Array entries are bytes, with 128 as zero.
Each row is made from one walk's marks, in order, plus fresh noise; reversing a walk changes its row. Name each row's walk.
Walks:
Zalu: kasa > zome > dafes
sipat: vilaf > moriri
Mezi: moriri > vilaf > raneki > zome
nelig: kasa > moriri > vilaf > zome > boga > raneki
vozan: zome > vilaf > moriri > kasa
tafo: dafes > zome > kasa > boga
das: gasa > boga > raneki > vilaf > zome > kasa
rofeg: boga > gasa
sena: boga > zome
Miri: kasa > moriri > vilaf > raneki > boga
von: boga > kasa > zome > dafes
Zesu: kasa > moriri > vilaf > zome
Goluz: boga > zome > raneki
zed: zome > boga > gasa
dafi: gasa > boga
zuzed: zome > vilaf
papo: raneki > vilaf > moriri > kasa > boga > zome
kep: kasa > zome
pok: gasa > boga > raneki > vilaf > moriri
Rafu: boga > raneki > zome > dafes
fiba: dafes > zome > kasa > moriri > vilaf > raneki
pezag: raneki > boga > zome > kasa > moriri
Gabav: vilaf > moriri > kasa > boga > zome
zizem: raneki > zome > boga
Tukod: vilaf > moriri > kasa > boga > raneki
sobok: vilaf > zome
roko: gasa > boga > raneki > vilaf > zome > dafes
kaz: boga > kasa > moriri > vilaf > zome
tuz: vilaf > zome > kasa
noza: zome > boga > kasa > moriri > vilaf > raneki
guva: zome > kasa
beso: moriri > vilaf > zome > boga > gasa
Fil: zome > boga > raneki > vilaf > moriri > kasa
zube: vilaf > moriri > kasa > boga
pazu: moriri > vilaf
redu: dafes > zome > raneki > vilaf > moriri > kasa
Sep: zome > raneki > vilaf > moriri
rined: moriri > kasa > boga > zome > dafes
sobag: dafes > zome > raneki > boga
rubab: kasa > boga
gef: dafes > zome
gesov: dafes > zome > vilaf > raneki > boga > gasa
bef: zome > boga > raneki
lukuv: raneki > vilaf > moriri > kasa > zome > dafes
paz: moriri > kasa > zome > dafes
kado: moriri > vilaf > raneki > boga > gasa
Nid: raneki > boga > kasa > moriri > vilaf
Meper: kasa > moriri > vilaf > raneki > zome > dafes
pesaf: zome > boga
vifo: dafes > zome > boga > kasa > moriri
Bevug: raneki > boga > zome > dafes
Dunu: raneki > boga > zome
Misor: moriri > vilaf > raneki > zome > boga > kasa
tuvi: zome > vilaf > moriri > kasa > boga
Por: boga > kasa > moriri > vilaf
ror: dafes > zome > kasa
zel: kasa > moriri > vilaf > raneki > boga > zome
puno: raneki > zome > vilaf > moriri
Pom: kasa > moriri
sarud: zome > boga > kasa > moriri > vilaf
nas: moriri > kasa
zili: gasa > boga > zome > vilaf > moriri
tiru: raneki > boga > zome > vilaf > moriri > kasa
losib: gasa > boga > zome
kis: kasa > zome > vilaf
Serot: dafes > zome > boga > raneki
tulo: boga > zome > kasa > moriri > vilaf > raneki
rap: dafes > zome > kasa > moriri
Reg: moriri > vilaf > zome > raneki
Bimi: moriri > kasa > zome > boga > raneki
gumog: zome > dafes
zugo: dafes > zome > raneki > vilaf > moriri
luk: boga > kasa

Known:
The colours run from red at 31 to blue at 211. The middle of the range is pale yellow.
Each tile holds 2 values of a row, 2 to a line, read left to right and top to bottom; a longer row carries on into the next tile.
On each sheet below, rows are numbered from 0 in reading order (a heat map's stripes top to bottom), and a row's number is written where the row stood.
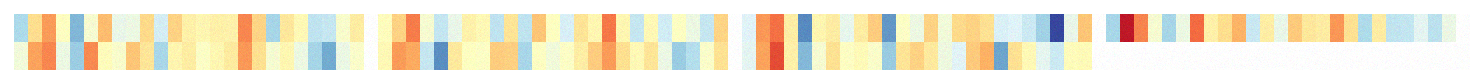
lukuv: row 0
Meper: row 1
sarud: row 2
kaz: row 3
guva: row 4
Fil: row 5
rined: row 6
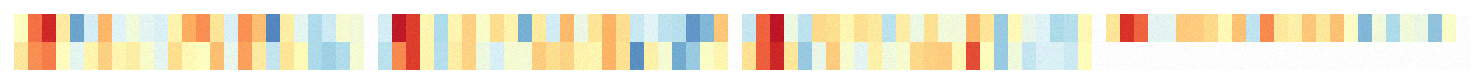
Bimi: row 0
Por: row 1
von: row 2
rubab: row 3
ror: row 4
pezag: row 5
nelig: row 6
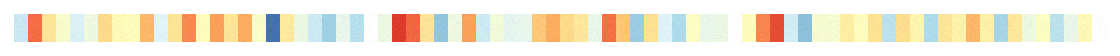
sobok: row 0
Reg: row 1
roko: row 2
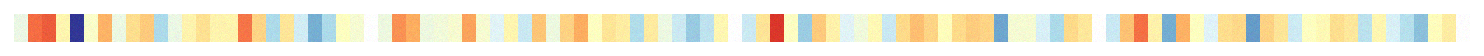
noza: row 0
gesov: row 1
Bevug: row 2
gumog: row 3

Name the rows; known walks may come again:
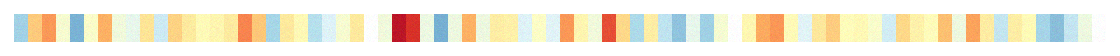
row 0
lukuv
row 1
tulo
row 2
ror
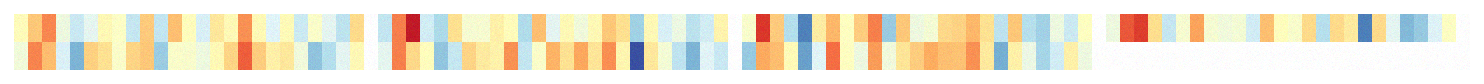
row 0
Meper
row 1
Rafu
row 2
tuvi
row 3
vifo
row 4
vozan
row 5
Gabav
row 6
papo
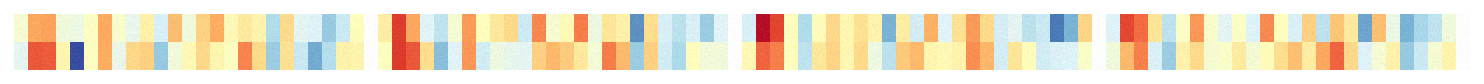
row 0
gesov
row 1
tafo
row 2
Por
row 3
rap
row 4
noza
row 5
Reg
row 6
nas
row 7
tiru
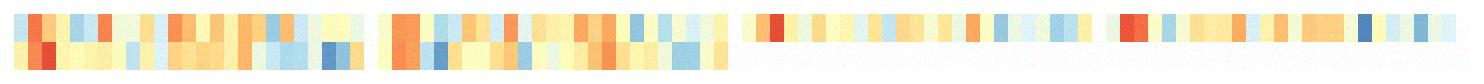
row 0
Mezi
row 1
zel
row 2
Zalu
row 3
losib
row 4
kis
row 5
Fil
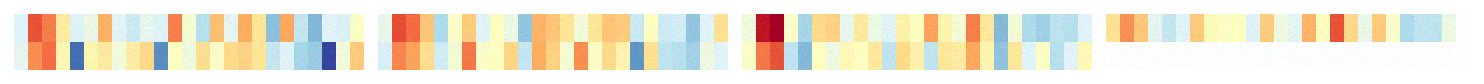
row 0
zugo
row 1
pazu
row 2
Goluz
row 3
redu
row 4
sarud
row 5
gef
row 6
roko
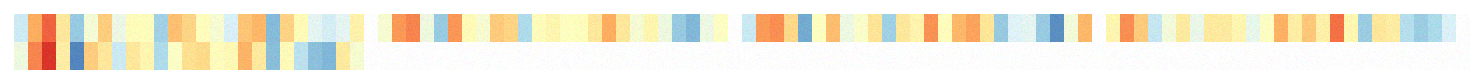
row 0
paz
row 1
guva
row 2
Nid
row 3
tuz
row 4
bef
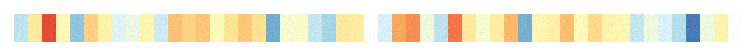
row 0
Bevug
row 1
zed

